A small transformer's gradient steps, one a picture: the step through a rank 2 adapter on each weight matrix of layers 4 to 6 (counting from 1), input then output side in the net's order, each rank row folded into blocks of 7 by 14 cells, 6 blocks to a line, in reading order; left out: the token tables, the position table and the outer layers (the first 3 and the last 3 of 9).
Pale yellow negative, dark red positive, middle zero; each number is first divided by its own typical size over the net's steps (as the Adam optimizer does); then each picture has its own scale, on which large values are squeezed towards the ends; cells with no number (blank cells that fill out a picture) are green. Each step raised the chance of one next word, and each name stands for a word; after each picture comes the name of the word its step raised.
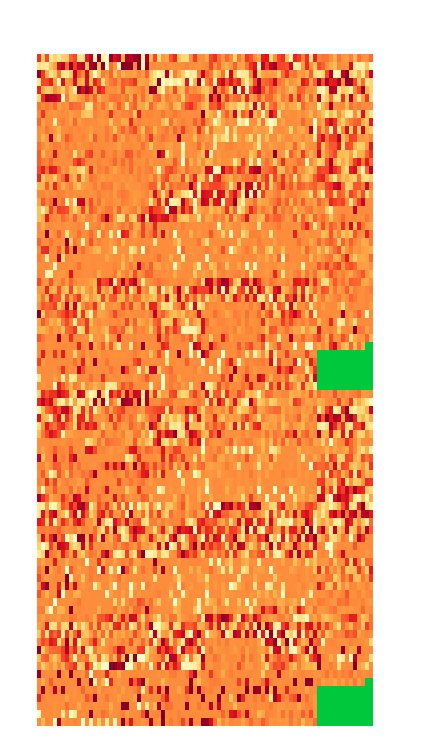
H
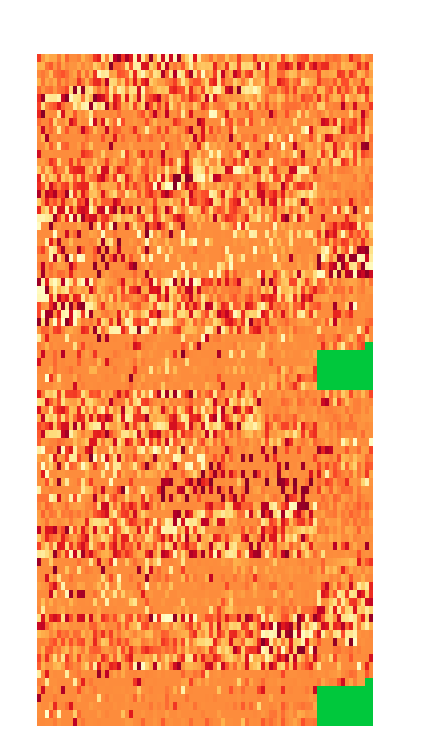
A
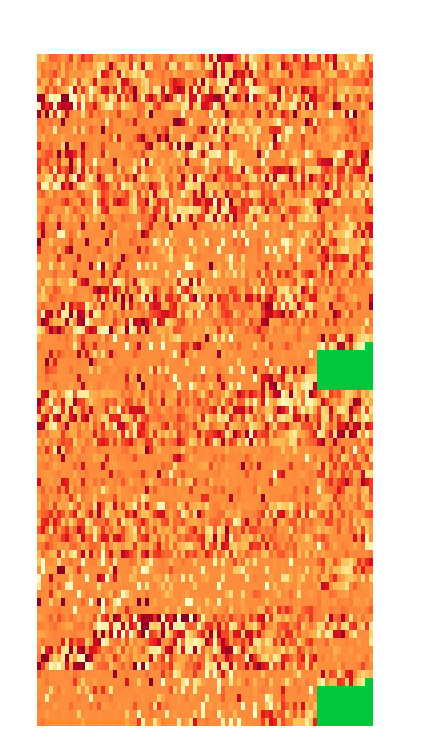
A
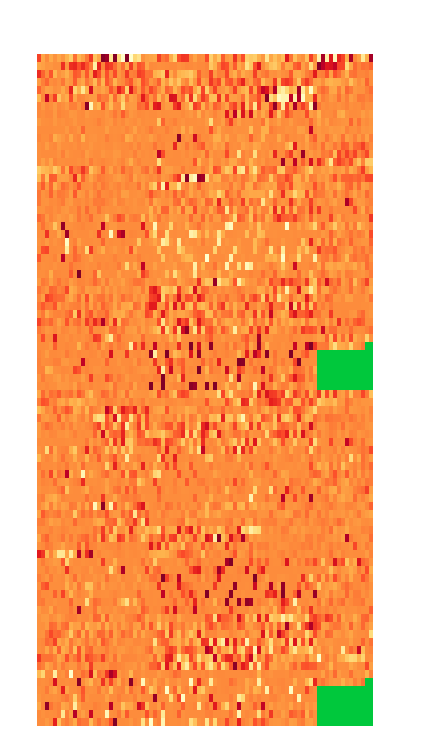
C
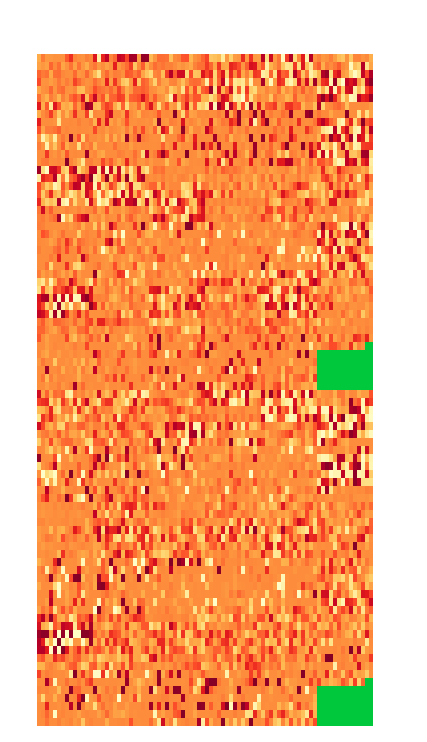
H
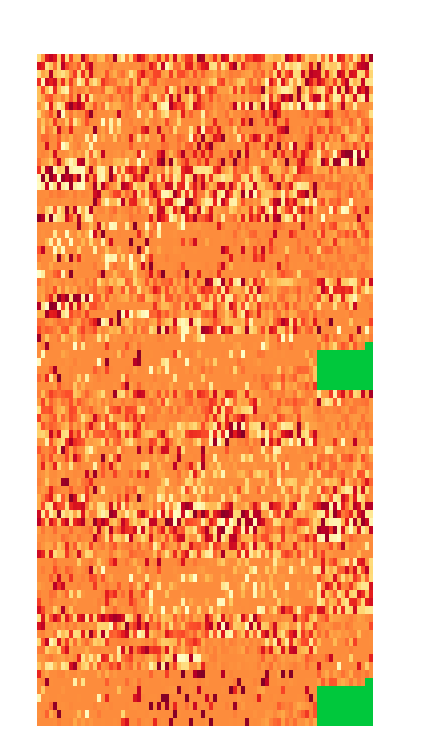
H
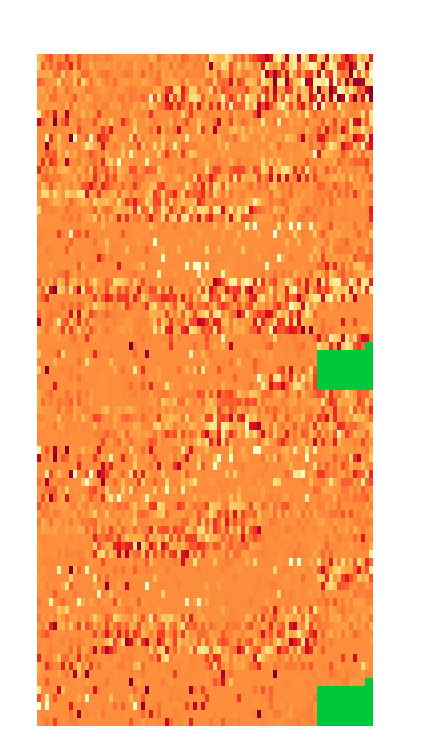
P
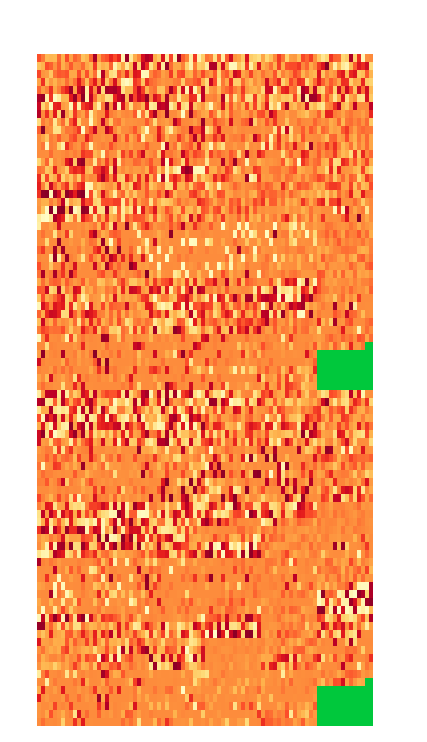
A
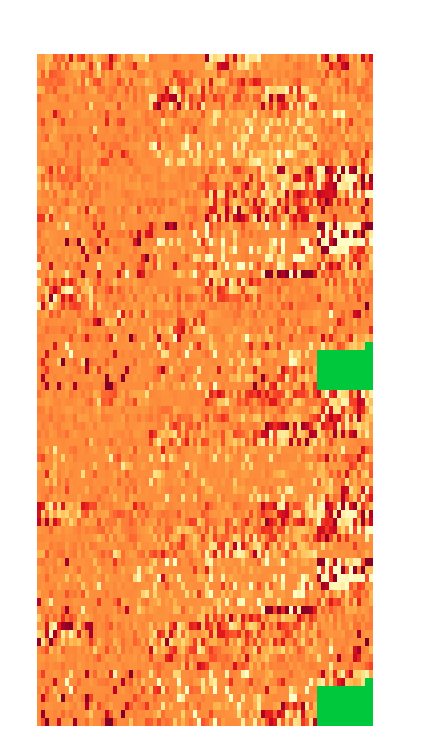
A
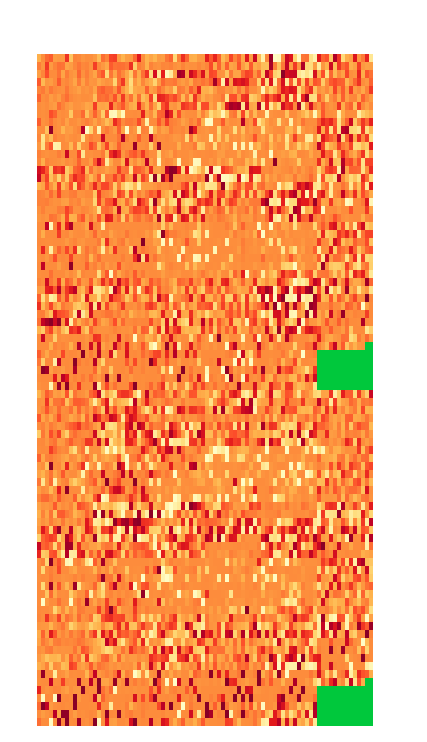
H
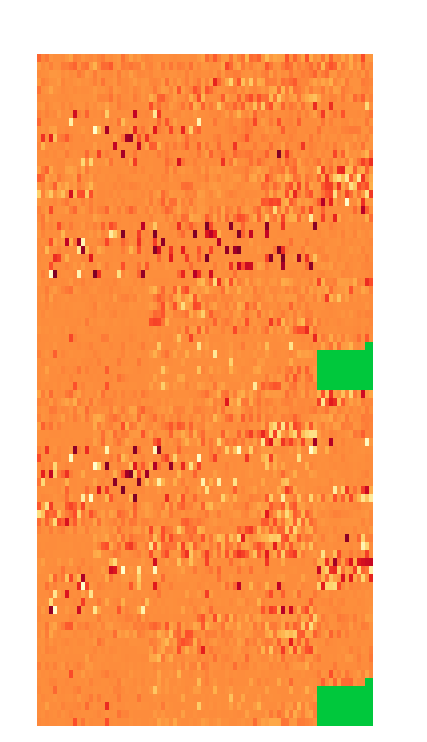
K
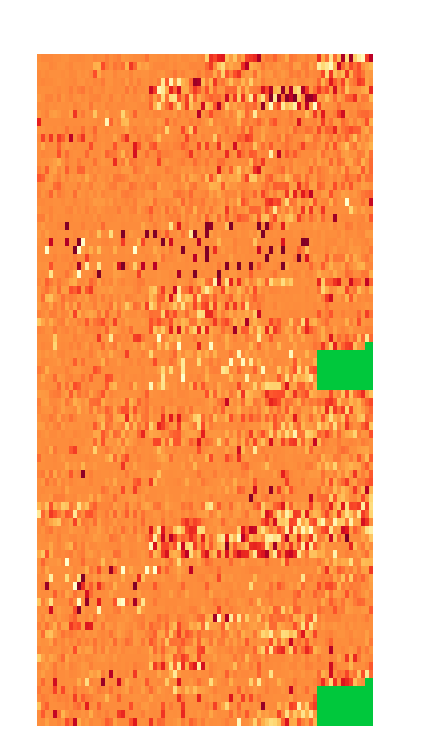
K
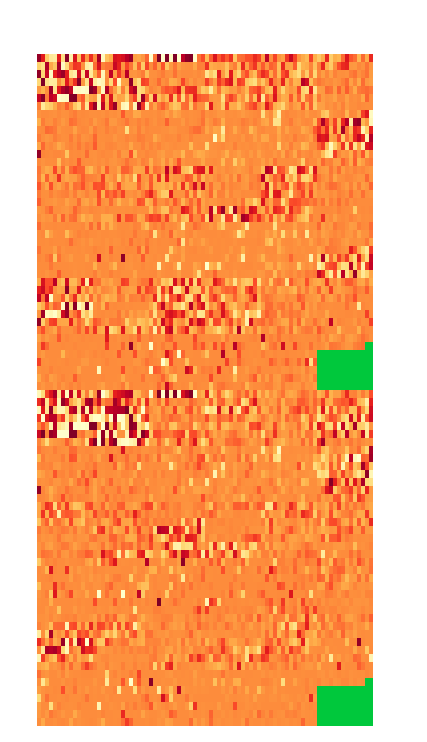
P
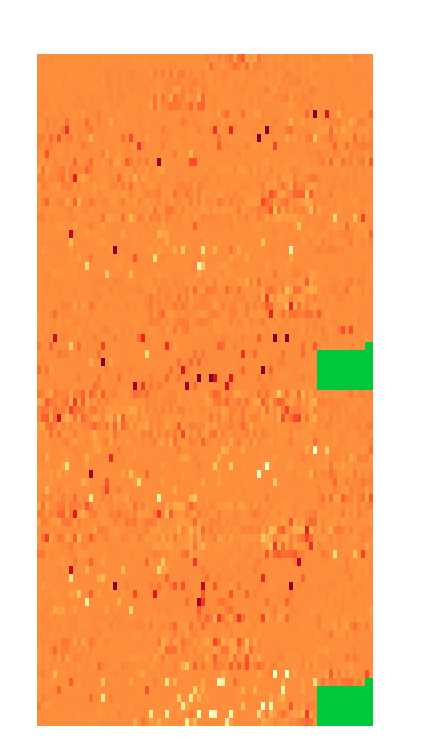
C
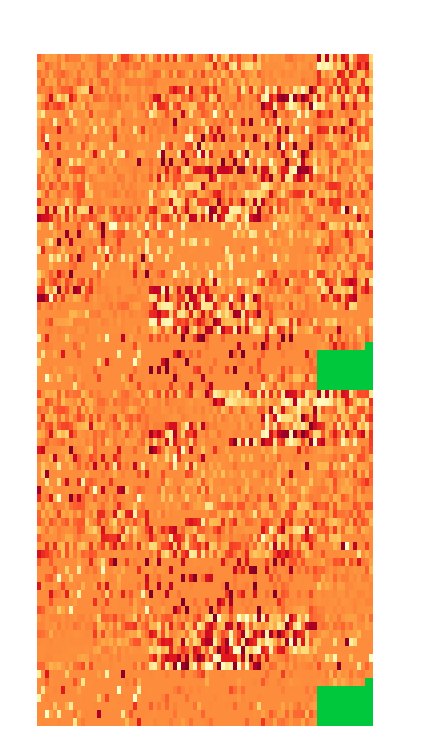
C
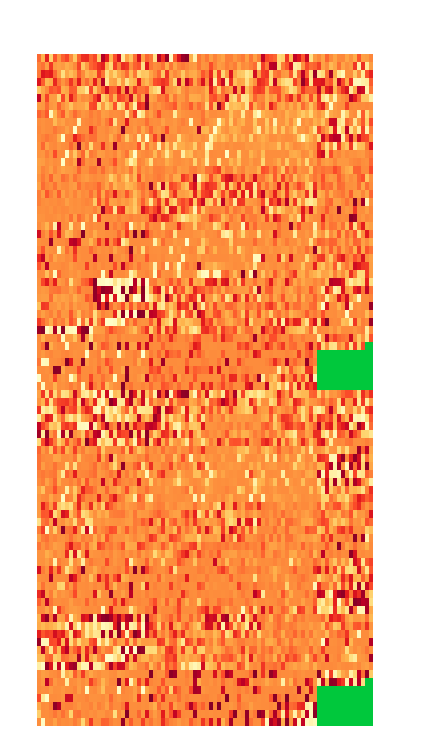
H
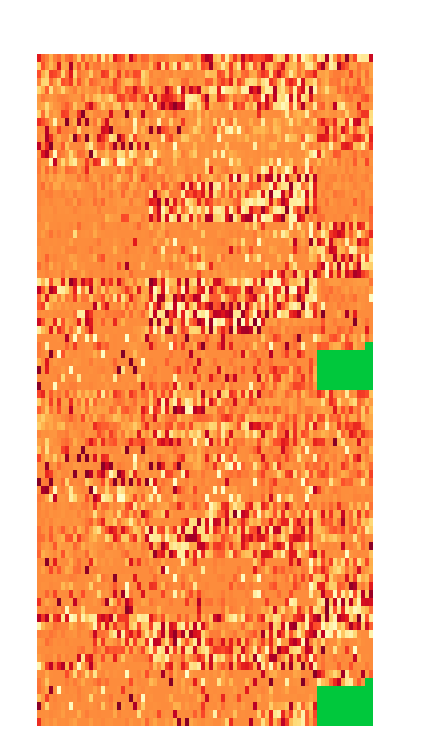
P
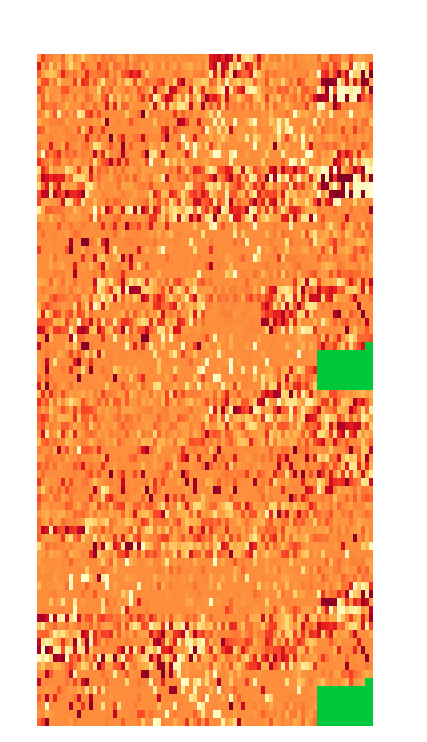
A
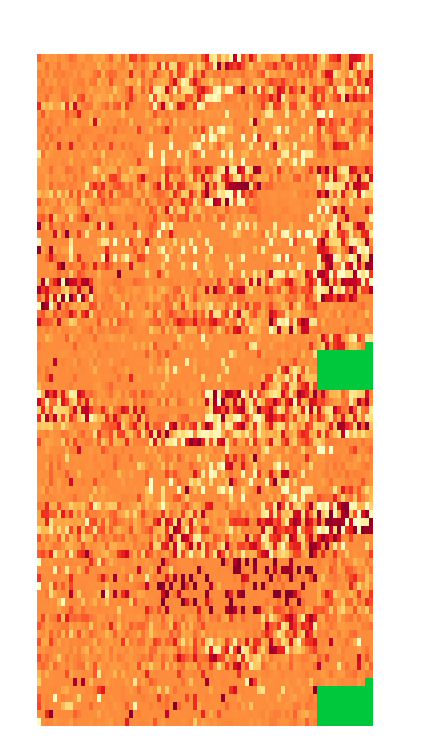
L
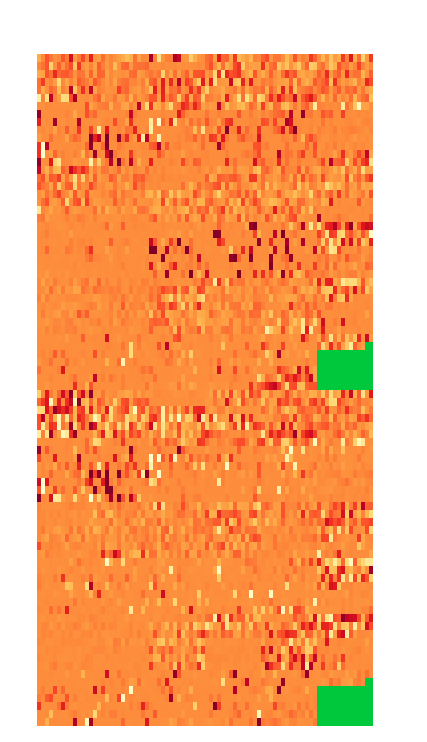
K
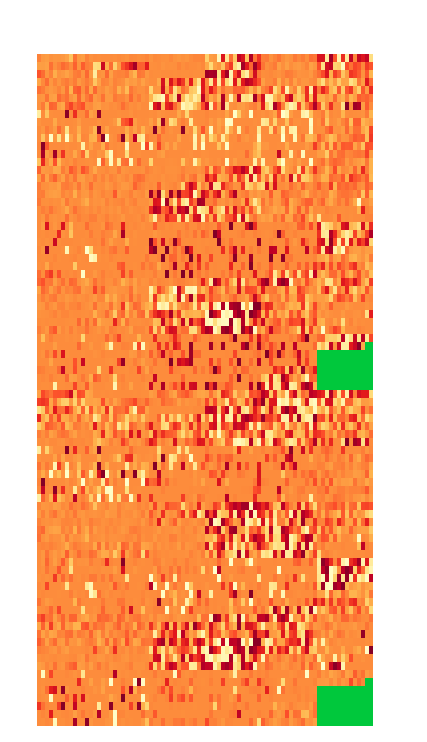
P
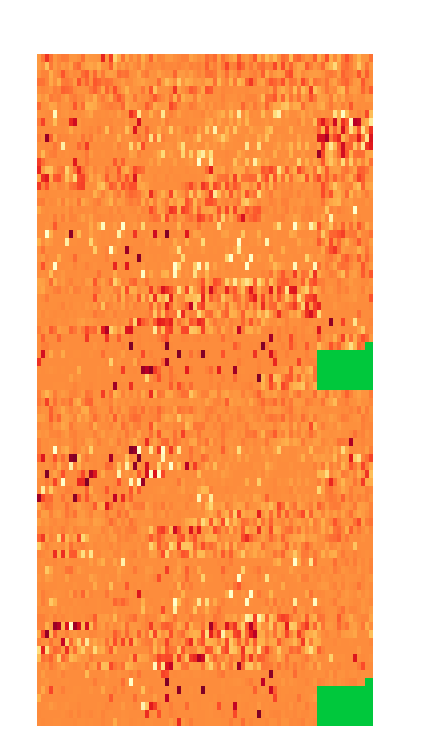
P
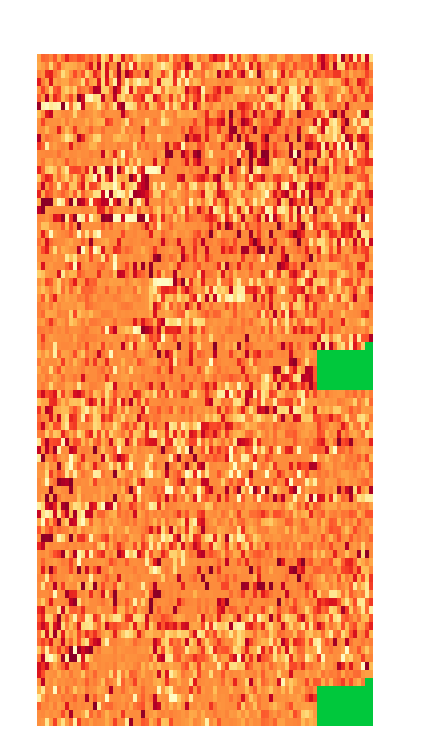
L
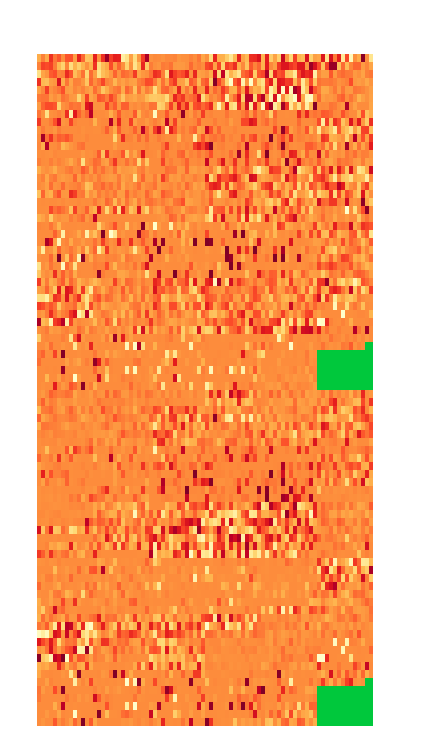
K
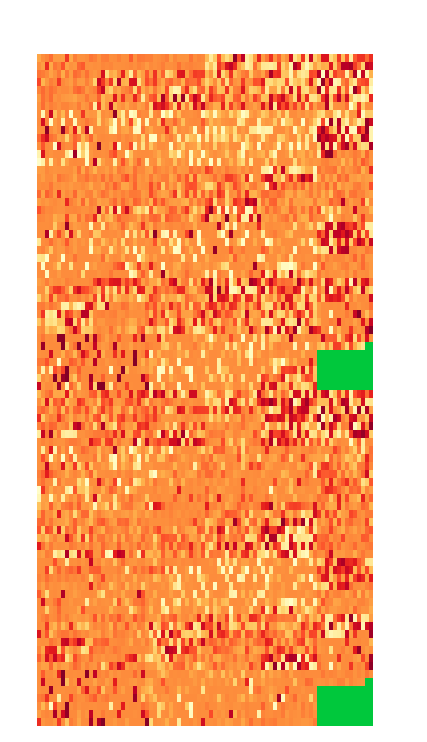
A
